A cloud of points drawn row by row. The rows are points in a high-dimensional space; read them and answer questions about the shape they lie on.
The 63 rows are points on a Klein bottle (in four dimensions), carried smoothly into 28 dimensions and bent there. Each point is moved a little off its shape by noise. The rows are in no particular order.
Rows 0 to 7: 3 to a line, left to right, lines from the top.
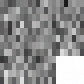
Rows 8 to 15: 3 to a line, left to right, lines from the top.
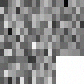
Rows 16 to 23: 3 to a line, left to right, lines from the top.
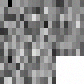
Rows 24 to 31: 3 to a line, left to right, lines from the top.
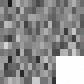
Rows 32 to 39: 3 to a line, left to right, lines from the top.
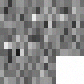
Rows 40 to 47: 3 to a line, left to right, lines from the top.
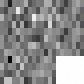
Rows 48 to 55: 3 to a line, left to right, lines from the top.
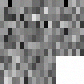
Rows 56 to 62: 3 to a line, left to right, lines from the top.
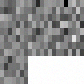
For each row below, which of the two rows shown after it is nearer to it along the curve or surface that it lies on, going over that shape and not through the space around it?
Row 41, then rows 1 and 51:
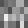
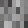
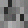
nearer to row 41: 1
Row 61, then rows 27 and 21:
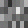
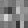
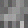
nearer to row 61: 21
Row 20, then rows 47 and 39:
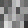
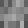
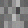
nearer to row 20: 47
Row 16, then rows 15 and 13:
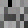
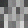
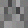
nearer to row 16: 13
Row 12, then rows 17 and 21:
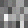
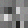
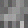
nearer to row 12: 17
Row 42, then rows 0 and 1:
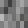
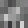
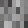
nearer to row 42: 0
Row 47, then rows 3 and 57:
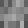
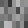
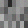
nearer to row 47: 3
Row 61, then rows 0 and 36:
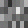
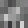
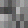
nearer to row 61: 0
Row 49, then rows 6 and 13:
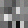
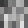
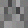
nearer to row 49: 6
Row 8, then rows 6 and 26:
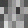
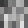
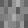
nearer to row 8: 6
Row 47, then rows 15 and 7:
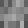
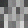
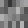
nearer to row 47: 7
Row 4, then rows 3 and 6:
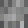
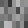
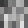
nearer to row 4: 3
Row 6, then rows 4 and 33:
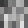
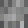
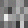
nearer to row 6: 33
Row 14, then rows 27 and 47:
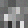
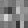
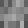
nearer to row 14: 47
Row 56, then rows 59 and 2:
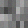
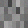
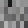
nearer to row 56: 2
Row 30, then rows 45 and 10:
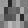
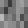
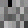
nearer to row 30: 45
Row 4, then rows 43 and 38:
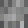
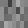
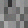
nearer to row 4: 43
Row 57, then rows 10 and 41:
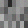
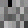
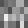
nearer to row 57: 10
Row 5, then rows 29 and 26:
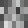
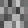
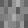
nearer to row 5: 29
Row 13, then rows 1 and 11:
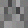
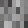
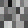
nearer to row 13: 1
